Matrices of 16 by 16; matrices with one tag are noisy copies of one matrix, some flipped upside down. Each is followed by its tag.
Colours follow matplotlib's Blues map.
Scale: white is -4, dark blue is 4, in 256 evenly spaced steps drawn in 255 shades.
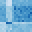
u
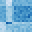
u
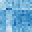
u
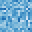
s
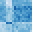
u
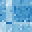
u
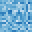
s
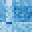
u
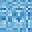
s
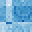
u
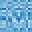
s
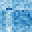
u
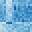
u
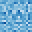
s
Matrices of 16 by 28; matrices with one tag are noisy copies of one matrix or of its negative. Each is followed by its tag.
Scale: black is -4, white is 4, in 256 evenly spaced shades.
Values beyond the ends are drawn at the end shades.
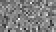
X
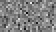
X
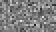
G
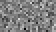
X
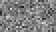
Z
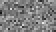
Z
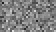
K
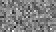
K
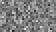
K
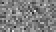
K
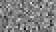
X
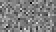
X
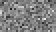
Z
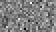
X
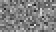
G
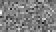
Z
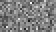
X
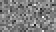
G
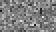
G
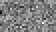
Z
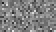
K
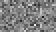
G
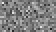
K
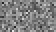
K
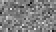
Z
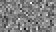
X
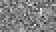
G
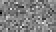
Z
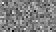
K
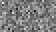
K
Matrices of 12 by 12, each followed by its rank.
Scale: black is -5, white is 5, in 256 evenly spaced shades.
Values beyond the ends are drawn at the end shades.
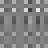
one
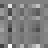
one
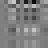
one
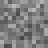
full rank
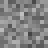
full rank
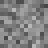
full rank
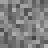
full rank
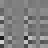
one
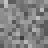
full rank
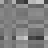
one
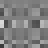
one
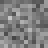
full rank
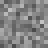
full rank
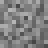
full rank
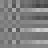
one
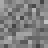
full rank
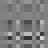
one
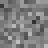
full rank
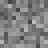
full rank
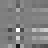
one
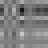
one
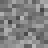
full rank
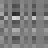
one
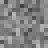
full rank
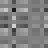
one
